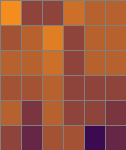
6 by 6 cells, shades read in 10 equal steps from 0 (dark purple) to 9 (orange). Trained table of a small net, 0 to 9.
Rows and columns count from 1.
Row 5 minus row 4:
1 -2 0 0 0 -1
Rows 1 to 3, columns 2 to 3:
4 4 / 6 8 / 6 7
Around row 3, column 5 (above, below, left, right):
6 4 4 6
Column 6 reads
6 6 6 4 3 2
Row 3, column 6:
6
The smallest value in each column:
4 2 4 4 0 2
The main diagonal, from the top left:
9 6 7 4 4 2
